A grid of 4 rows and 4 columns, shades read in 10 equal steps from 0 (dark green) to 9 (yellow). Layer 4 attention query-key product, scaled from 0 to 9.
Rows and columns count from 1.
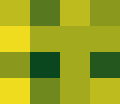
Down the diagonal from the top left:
7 6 6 7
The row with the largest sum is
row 2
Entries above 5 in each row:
2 4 1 3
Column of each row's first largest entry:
1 1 3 1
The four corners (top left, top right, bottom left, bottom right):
7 5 9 7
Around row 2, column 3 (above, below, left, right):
7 6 6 6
